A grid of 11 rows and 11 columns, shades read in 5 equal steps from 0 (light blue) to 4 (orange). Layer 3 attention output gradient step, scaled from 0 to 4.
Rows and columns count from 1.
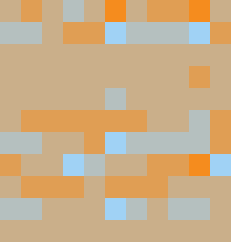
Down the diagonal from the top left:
2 1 2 2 2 3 1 3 2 1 2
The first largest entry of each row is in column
6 4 1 10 1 2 5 10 2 3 1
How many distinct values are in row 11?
1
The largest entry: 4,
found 3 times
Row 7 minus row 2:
0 0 0 -1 0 0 0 0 0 1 0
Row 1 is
2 3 2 1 2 4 2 3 3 4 2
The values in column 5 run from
1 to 3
